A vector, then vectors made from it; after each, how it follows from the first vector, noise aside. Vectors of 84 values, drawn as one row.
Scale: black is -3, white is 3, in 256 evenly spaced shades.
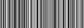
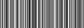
negated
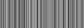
shrunk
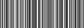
negated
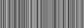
shrunk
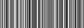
negated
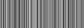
shrunk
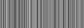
shrunk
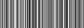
negated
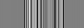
partly zeroed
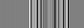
partly zeroed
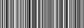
negated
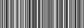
negated
